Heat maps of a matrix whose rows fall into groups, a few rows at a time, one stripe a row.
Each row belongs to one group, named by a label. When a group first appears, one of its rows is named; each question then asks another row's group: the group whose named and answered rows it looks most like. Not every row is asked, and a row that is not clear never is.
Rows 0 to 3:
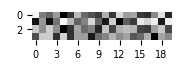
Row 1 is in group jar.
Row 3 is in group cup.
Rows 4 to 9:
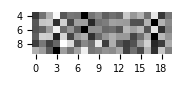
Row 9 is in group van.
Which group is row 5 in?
cup
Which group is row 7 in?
cup
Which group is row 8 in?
jar
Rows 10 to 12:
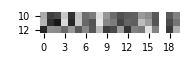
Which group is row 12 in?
jar
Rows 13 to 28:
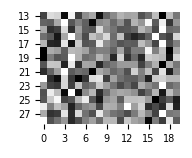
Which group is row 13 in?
cup
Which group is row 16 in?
jar
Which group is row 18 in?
jar
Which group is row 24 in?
cup
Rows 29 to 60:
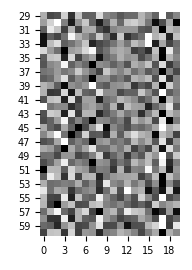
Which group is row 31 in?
cup
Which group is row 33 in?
jar
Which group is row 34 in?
van
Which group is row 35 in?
cup
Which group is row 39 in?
van
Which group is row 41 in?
cup
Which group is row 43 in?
cup
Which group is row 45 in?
jar
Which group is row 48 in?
van
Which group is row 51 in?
jar
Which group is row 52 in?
cup
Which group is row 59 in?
jar
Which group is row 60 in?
cup
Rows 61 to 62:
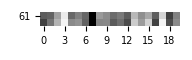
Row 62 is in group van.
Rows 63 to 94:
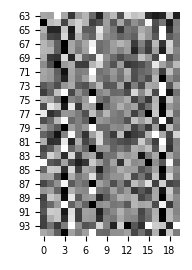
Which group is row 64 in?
jar
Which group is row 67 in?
van
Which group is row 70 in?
jar
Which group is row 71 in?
van
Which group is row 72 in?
van
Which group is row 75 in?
van
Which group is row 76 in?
cup
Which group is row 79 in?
van
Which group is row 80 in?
jar
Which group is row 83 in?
cup
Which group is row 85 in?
cup
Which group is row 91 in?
cup
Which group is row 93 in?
jar
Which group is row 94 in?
van
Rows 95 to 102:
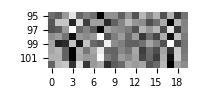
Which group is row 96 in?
cup
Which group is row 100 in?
van
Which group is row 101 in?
van
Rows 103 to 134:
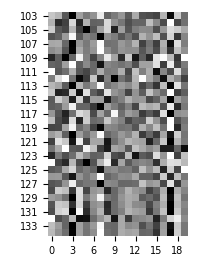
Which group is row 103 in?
van
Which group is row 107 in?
van
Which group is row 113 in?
van
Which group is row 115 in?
cup
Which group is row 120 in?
van
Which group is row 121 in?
cup
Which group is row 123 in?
jar
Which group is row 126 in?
van
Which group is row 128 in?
cup
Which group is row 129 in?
van
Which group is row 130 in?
cup
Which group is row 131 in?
cup
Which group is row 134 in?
van
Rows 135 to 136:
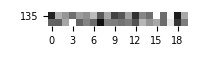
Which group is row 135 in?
jar
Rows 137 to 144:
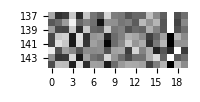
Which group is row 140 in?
cup
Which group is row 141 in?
cup
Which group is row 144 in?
cup
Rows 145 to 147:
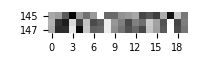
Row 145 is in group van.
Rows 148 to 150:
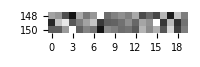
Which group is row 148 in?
van
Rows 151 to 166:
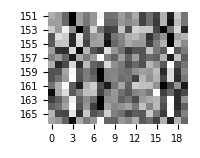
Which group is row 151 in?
van
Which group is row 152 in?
van
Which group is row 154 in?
cup
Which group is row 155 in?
cup
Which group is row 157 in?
van
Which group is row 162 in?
jar
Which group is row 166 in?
van
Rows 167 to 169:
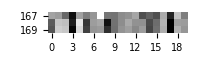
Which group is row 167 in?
van
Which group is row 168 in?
cup
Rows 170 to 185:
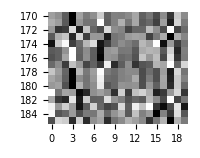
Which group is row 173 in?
cup
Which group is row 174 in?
jar
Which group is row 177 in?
jar
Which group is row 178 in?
van
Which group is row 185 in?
cup
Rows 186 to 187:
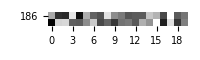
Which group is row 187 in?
jar
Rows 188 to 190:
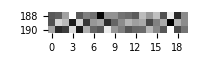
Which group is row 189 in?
cup
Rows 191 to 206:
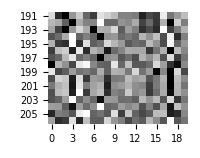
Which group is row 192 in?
van
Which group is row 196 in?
cup
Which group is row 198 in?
jar
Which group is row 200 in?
cup
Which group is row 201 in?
cup
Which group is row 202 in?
cup
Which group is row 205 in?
jar
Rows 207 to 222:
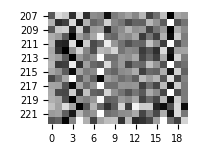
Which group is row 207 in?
cup
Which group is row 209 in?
cup
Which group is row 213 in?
van
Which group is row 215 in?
van
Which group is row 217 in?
van
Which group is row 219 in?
van
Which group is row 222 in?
jar
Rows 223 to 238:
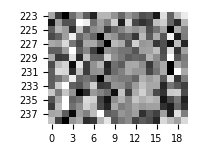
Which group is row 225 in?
cup
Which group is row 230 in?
cup
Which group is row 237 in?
van
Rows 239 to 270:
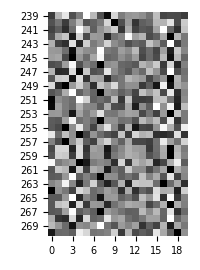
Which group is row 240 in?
jar
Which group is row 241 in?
jar
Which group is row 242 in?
cup
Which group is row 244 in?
van
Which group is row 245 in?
van
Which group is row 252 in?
jar
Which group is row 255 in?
jar
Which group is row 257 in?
jar
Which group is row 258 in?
cup
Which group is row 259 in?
cup
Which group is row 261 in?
cup
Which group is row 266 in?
cup
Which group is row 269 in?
van
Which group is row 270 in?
jar
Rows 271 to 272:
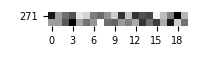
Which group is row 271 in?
jar
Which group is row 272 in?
van
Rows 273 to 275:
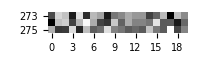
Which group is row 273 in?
cup
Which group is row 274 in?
jar
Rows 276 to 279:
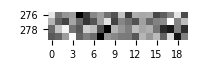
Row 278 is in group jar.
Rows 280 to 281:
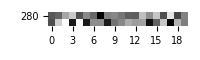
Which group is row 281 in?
cup
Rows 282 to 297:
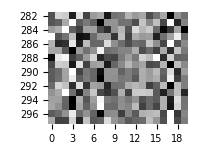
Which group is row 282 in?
cup
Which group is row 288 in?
jar
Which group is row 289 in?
cup
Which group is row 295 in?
van
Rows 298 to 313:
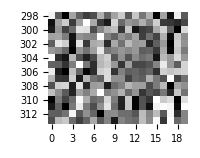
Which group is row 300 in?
jar
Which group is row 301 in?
van
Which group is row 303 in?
van
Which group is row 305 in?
jar
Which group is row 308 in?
cup
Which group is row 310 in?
jar
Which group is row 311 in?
jar
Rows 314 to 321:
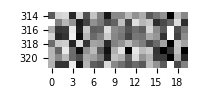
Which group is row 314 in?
cup
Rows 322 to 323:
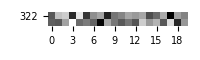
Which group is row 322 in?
cup
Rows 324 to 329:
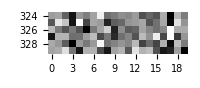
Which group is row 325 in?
cup
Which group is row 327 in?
jar
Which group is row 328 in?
van
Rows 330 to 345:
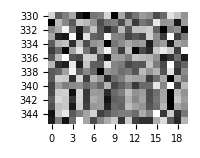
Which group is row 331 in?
jar
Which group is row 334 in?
cup
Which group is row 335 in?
jar
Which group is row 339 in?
cup
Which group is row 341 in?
cup
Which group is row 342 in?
cup
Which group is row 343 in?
cup
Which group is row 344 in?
jar
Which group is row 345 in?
jar
